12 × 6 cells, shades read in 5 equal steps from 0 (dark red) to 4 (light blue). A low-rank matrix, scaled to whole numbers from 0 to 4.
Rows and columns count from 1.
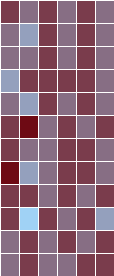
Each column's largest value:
3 4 2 2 2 3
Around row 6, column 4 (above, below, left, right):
2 1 2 2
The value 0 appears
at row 6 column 2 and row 8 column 1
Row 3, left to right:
2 2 1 2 1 2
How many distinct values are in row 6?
3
